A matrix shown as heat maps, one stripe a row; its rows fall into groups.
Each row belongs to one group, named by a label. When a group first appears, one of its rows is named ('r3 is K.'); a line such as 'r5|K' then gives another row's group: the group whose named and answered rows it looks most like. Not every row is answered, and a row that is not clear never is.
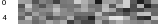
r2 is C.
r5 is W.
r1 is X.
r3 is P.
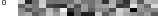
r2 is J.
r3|W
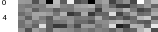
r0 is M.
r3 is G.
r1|C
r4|P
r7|P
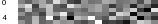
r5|P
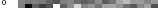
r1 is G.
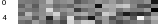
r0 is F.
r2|F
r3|C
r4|M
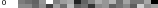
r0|F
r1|M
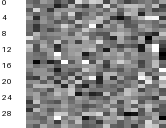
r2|X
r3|J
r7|G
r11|P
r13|F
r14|F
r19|G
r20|M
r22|J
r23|W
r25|X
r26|P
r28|C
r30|M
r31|P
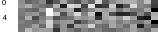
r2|F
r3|C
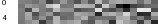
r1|C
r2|P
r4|X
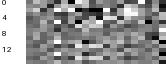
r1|J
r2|W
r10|F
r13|F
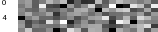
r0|W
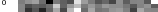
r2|G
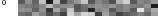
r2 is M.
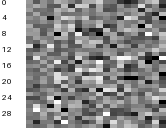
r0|C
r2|J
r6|J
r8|M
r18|F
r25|F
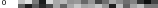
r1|G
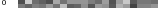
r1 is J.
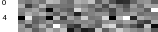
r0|C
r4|X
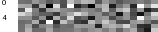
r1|M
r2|X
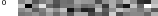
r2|W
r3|G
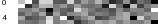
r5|F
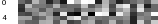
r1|X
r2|X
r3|J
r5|J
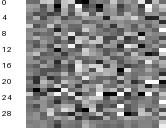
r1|M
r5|F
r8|J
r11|J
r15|M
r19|G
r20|P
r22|G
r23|J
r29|W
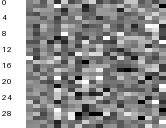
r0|X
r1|F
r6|P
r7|P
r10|G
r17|C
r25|P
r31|M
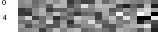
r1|C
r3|P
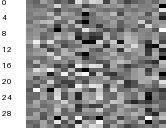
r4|F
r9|W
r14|F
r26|W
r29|M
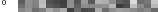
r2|W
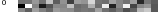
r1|X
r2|P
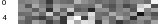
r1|P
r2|M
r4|G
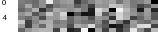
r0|F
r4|J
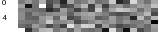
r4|J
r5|F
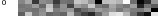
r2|F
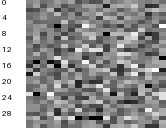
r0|W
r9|X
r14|F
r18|X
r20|W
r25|C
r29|W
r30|G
